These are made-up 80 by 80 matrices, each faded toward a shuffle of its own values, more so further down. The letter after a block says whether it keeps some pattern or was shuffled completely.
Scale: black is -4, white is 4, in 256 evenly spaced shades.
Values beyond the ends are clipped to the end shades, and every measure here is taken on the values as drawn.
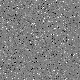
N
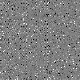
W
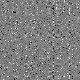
W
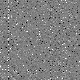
W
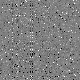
W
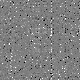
W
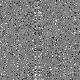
W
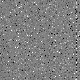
W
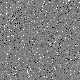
N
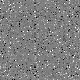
W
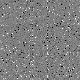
W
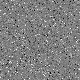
N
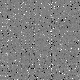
W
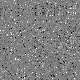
W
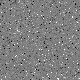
N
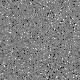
N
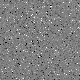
N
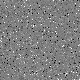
N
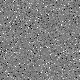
N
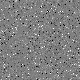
N
